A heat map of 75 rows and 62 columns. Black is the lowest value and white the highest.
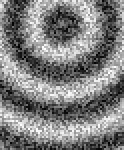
Average level on the scale: 50%. Slope: none. Odd rows or columns: none. Rings: centred on the top middle.
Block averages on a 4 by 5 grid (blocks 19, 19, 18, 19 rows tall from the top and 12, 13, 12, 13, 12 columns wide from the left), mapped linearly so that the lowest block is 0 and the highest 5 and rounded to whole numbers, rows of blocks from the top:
0 5 0 5 1 / 3 2 3 2 3 / 1 3 3 3 1 / 3 3 3 3 3
